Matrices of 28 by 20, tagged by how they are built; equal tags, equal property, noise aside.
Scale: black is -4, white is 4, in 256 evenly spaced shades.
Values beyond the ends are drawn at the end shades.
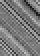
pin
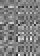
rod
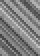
pin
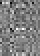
rod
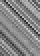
pin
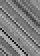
pin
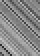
pin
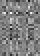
rod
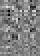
rod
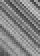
pin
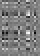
rod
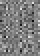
rod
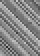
pin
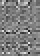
rod
